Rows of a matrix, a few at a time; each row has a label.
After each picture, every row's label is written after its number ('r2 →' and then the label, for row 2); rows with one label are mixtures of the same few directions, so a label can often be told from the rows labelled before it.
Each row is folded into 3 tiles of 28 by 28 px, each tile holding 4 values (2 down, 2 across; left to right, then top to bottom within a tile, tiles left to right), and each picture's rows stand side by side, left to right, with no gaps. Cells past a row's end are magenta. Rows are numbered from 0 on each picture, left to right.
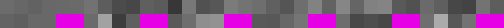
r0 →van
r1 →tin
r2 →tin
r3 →van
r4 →tin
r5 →tin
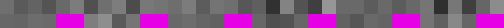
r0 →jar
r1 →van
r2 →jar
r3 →jar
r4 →van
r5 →jar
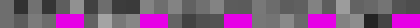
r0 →jar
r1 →tin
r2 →tin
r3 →jar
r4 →tin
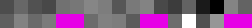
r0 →tin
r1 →jar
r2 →tin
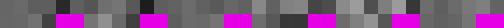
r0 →van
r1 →van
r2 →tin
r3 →tin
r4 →jar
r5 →van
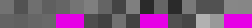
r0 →jar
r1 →van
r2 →tin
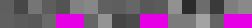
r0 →jar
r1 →tin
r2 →jar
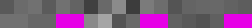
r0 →van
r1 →van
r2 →jar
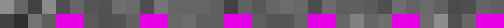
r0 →van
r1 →jar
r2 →van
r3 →jar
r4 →tin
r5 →tin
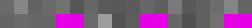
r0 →jar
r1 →tin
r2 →van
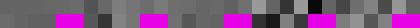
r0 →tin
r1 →tin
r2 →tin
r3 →van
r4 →van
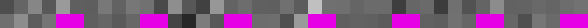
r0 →van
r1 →jar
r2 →van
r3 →van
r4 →van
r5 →jar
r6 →tin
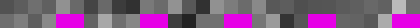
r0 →van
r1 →tin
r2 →van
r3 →tin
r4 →van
